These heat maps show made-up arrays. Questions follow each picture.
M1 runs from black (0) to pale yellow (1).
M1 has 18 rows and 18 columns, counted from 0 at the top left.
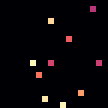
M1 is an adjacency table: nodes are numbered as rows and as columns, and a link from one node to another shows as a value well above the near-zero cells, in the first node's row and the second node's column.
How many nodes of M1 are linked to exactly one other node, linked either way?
8
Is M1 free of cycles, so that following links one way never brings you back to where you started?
yes
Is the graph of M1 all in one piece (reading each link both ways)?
no
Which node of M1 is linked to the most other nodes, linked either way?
node 10
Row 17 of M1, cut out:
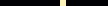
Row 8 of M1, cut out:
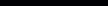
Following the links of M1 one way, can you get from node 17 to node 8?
yes
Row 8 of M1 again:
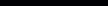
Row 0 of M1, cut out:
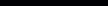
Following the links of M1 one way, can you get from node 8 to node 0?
no
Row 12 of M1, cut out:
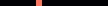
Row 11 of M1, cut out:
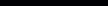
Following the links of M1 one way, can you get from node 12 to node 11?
yes
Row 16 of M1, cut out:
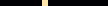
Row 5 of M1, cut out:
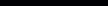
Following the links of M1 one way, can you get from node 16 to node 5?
no
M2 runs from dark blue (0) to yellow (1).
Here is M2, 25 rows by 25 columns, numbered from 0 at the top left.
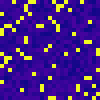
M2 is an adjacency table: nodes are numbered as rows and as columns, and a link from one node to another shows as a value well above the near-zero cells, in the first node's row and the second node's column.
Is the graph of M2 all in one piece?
yes
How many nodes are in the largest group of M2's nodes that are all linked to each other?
3
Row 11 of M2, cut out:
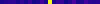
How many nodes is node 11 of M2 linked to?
1
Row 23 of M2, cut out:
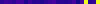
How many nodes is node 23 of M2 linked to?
2
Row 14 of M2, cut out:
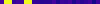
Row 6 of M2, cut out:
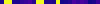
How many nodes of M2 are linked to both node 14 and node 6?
2
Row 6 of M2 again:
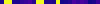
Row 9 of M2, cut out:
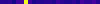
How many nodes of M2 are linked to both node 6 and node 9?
0
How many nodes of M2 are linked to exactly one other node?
5
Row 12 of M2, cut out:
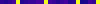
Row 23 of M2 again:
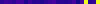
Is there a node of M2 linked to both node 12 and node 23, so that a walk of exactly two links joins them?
yes
